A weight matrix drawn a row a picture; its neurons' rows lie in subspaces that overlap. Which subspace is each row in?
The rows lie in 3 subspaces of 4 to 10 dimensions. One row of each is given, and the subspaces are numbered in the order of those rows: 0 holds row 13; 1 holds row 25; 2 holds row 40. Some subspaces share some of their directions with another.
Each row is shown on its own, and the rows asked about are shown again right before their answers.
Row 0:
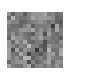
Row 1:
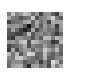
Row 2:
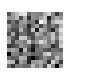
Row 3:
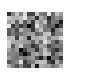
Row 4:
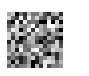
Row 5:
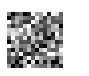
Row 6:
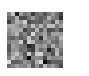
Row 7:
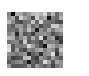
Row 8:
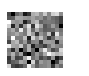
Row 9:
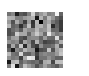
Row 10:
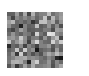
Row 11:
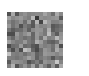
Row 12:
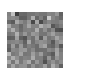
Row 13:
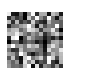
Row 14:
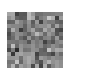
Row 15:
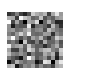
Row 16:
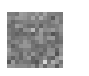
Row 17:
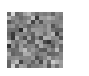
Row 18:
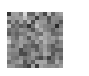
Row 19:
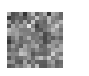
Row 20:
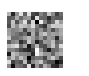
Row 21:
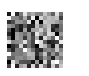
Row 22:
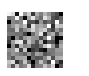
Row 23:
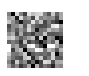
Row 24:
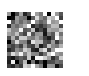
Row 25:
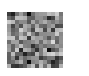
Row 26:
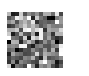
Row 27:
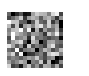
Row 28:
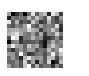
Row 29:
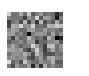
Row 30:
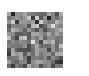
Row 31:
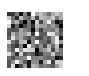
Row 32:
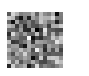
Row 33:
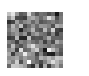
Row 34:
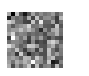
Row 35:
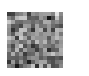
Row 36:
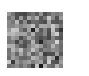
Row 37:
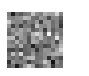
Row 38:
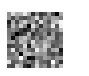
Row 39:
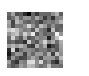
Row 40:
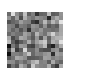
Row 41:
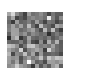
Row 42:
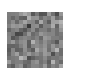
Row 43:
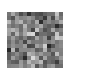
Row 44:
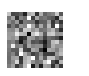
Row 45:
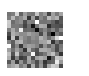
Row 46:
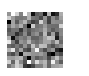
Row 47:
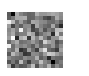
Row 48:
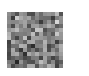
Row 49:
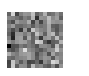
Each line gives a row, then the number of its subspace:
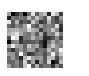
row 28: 0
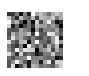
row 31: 2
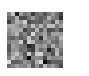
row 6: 2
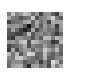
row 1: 1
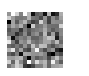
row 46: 0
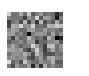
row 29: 2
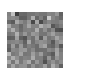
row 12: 2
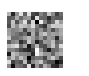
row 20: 2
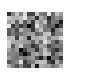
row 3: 0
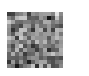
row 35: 1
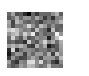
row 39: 2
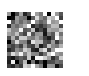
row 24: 0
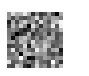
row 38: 1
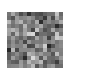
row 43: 2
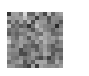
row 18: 0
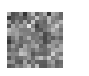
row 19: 0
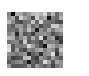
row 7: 2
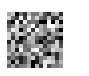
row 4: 2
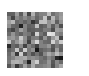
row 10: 2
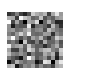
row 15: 2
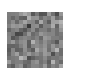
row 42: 1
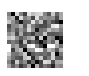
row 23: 2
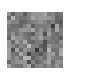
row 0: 2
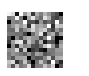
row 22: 2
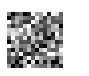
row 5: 0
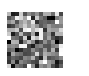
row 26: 2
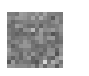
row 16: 2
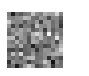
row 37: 1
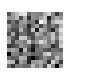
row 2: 2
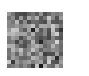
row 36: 2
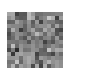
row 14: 1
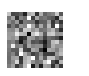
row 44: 1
